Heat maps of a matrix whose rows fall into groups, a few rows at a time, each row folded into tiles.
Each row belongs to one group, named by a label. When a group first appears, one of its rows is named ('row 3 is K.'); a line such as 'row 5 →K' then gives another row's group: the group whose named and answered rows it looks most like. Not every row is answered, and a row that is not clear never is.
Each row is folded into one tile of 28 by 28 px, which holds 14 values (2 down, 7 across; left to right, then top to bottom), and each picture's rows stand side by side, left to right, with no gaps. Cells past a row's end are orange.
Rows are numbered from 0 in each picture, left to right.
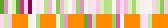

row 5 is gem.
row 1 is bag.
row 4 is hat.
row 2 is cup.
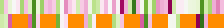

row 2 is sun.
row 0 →cup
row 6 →bag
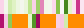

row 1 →cup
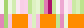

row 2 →hat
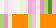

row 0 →hat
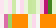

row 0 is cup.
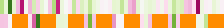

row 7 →bag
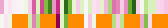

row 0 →bag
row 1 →gem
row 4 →gem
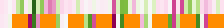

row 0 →gem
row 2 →sun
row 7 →sun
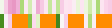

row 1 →sun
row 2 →sun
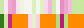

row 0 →sun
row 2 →hat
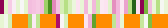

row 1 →gem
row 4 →gem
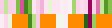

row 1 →sun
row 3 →hat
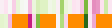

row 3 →sun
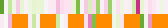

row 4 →cup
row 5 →sun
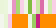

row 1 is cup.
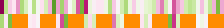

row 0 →bag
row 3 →bag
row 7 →cup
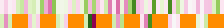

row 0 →gem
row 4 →gem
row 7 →gem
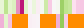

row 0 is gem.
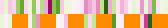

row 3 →gem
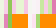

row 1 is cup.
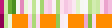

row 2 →sun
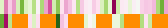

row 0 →hat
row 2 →sun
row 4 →bag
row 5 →gem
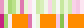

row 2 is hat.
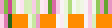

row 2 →bag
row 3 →cup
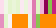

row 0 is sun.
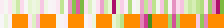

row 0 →bag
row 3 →bag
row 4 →bag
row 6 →hat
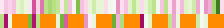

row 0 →hat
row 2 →cup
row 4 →hat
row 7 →gem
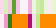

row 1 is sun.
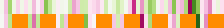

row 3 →sun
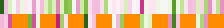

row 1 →hat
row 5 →bag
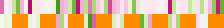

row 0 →bag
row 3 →cup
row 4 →gem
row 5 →sun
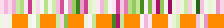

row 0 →gem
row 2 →gem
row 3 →bag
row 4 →hat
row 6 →bag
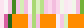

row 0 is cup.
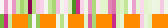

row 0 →hat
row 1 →bag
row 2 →bag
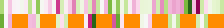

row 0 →sun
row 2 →bag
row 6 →gem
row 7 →bag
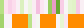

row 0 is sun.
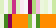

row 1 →bag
